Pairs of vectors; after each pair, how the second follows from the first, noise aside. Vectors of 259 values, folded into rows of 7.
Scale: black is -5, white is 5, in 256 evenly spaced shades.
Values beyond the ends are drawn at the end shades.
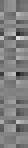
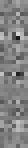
sign-scrambled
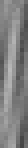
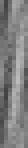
reversed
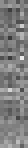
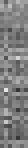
reversed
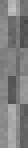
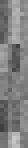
reversed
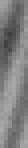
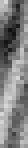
scaled up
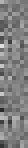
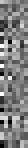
scaled up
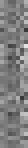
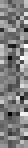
scaled up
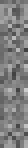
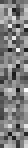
scaled up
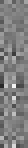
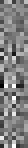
scaled up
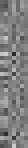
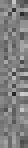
reversed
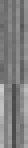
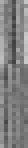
reversed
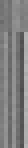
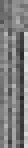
scaled up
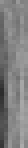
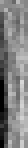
scaled up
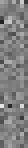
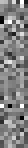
scaled up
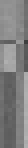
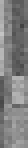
reversed
